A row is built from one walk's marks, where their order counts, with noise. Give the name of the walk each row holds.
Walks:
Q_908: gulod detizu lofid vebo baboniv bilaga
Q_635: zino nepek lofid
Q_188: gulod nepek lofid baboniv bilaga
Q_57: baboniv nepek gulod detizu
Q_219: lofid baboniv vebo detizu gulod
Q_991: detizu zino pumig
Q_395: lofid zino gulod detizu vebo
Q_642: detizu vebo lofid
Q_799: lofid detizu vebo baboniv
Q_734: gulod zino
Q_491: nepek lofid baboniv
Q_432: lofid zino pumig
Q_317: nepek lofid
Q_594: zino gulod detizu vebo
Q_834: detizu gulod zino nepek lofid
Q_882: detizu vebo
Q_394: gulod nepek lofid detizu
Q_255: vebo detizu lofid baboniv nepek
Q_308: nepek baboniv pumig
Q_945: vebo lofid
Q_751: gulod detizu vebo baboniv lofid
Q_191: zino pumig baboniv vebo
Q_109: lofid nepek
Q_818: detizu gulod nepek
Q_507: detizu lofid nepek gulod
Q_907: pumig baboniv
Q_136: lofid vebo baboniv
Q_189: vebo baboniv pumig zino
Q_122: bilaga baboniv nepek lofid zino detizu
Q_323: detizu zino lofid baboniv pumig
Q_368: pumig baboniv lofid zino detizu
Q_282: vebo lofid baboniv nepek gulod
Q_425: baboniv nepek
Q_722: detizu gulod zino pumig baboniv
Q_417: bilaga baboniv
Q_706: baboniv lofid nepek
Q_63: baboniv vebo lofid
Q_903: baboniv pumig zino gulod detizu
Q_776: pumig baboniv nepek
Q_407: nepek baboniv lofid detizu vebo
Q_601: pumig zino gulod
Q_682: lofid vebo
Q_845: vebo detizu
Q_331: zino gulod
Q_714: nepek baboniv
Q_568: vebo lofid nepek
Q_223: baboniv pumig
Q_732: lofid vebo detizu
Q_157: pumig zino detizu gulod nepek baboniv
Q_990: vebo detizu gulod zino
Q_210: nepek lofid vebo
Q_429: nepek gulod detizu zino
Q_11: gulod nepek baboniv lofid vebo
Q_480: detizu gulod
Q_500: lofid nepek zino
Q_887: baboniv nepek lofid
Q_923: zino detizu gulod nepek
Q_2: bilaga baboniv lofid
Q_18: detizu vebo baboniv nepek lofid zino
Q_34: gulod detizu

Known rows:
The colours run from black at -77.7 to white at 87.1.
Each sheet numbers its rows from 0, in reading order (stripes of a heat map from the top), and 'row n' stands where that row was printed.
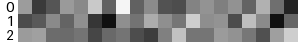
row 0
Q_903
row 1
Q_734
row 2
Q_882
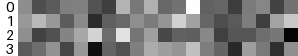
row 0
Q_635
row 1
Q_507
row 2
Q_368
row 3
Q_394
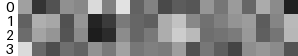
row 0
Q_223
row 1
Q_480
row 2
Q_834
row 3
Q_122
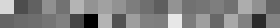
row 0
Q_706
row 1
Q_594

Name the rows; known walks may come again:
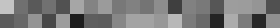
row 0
Q_417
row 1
Q_394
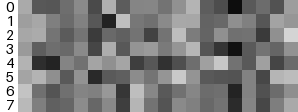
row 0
Q_210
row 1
Q_323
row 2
Q_642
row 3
Q_317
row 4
Q_189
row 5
Q_507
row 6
Q_682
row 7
Q_732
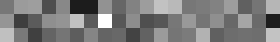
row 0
Q_834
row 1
Q_903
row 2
Q_255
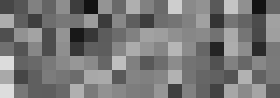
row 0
Q_734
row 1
Q_945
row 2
Q_34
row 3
Q_188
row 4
Q_219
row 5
Q_714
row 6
Q_2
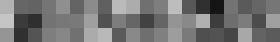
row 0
Q_500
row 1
Q_282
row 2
Q_308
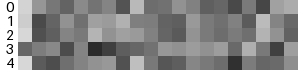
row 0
Q_799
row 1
Q_887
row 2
Q_706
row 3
Q_751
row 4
Q_136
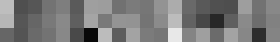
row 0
Q_407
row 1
Q_491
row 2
Q_594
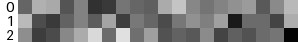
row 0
Q_480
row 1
Q_568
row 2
Q_368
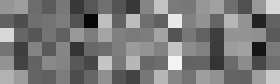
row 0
Q_882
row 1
Q_331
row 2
Q_122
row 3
Q_11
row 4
Q_635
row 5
Q_18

